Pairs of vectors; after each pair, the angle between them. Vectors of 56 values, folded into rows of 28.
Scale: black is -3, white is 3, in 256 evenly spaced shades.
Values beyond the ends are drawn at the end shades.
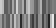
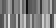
partly opposed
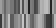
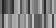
orthogonal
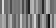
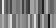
nearly parallel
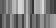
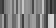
partly aligned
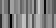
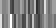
nearly opposite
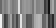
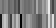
nearly opposite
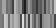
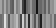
nearly parallel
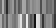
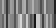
nearly parallel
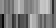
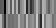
orthogonal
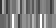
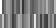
partly opposed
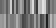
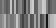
nearly parallel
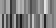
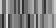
orthogonal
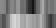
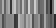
orthogonal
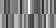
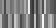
partly aligned
